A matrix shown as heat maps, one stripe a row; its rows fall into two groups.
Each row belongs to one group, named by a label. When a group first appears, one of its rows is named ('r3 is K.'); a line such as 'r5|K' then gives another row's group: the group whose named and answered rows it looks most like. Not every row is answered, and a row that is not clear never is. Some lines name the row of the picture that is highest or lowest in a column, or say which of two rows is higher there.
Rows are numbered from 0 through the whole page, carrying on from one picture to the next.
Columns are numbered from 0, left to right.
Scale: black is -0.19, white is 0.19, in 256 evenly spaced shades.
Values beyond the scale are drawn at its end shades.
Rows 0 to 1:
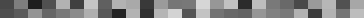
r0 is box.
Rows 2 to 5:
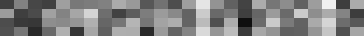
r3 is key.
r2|box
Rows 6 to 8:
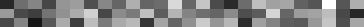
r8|box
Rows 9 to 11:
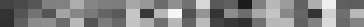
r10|box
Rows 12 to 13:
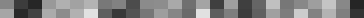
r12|key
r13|key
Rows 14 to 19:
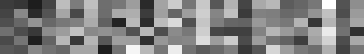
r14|box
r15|box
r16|box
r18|box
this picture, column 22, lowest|16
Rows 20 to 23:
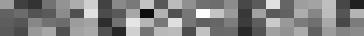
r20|key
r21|box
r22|key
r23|key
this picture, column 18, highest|21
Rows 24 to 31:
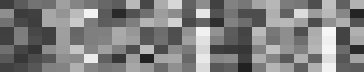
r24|box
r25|key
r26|key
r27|box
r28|box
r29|key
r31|key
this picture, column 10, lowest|30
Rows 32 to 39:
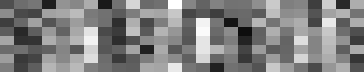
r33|key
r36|key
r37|box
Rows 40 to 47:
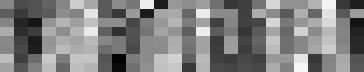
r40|key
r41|box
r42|key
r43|key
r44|key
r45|key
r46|key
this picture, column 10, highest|40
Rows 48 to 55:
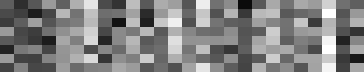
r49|box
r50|box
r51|key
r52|box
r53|box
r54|key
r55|box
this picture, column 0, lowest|53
